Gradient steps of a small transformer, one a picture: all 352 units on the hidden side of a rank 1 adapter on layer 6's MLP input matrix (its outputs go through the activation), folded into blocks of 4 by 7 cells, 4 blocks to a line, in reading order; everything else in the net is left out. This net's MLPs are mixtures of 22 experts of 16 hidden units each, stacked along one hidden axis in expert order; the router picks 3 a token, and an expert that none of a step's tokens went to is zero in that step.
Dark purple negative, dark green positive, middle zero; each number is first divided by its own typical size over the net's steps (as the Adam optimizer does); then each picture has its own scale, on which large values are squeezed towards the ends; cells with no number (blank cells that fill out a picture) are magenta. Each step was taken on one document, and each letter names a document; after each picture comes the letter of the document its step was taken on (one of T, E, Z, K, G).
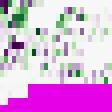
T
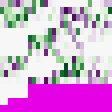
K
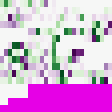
T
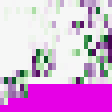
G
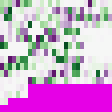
K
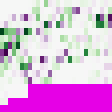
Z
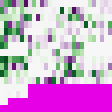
K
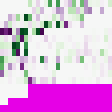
Z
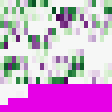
K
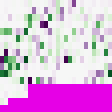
Z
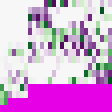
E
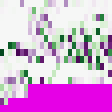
E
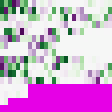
K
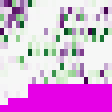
T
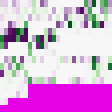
K
